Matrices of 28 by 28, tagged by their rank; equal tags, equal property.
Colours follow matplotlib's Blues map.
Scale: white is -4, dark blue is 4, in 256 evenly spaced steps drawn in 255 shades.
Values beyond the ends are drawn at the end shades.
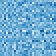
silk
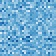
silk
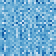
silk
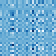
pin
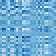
pin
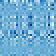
pin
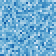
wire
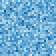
wire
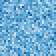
wire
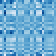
pin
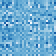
silk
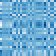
pin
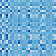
pin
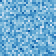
wire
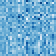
silk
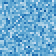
wire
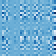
pin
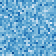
wire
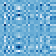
pin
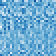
silk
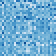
silk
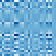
pin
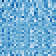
silk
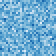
wire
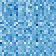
silk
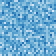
wire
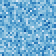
wire
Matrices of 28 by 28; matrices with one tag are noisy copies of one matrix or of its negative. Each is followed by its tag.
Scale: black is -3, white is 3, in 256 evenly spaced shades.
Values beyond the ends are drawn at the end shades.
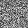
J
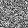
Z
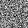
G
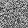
J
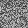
J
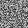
G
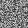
G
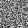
G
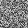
Z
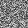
Z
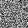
G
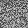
J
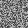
G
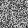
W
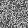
W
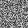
G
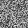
W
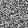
Z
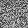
J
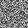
Z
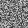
G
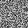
G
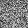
J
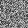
Z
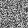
G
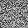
J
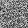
J
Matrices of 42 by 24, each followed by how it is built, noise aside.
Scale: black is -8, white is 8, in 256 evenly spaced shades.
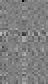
low rank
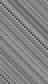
Toeplitz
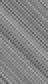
Toeplitz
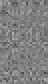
low rank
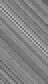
Toeplitz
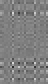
low rank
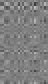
low rank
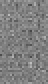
low rank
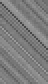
Toeplitz
